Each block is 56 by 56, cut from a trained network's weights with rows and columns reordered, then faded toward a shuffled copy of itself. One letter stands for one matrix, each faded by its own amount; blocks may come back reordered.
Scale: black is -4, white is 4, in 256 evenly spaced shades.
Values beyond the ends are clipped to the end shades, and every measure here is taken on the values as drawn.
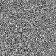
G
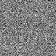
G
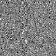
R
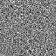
G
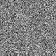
G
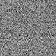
G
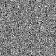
G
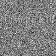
G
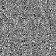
R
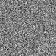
G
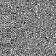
R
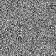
G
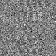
G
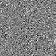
R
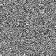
G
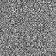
G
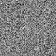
G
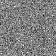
G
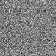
G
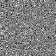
R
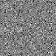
R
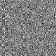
R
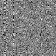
R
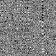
R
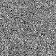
G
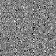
R
